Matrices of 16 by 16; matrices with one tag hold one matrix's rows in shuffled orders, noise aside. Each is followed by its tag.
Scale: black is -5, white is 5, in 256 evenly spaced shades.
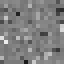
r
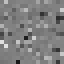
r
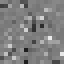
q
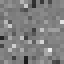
q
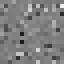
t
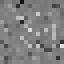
t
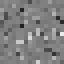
t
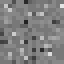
q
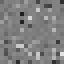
t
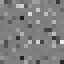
t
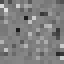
r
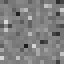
r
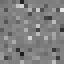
t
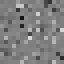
t
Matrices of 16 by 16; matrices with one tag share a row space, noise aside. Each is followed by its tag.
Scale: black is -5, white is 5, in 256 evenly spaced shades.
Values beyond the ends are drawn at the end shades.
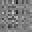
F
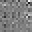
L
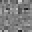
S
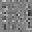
L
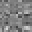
S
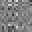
F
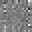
L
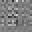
F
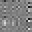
L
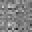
F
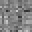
S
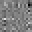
L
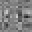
S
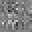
F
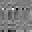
F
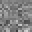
S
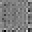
L
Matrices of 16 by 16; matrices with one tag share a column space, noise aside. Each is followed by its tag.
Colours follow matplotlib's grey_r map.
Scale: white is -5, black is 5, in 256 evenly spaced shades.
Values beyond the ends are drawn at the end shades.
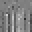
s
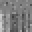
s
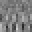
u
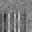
s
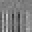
s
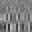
u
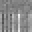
s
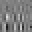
u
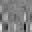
u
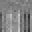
s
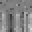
s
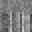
s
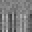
s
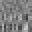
u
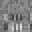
u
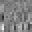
u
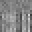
s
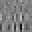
u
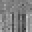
s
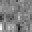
u
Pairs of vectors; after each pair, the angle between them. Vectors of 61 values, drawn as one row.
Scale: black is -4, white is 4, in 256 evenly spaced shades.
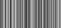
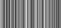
nearly opposite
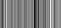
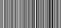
orthogonal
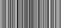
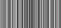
nearly parallel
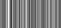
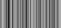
nearly opposite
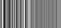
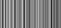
partly opposed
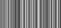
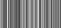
partly aligned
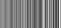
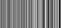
nearly opposite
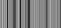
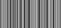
partly aligned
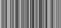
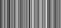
nearly opposite
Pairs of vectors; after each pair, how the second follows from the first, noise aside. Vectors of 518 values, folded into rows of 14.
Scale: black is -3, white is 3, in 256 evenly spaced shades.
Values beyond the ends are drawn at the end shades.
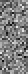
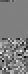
partly zeroed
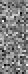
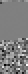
partly zeroed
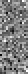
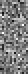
shuffled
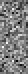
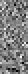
shuffled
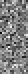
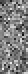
shuffled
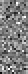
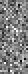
shuffled
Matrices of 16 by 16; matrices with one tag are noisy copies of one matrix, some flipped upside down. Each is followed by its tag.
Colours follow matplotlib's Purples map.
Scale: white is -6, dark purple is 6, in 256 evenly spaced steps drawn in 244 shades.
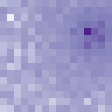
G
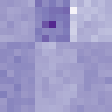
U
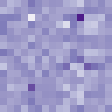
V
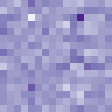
V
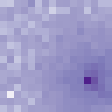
G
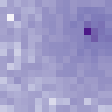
G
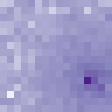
G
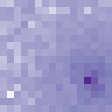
G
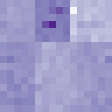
U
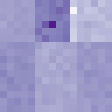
U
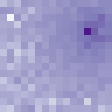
G
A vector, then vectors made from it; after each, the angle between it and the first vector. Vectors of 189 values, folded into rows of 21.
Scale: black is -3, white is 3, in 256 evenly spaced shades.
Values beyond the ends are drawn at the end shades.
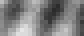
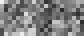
partly aligned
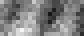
nearly parallel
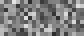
orthogonal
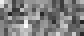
partly aligned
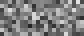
orthogonal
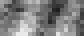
nearly parallel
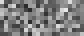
orthogonal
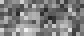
partly aligned
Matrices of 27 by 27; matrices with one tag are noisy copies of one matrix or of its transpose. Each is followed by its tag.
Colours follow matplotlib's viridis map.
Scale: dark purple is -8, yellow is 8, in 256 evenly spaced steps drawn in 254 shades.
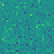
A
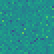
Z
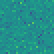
Z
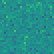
A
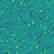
Z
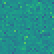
A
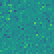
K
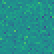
A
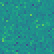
A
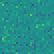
A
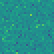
A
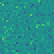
A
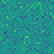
A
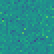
Z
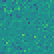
K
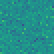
Z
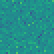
Z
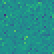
A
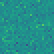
A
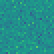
Z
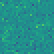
A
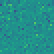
K
